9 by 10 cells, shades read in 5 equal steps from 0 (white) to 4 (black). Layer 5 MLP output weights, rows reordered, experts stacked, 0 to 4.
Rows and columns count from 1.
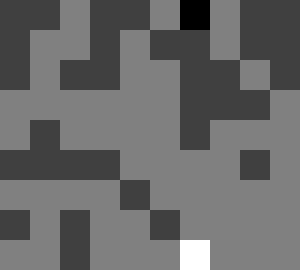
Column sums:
23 21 22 22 20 20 22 20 22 21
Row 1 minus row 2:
0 1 0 0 1 -1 1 0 0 0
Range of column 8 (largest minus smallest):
1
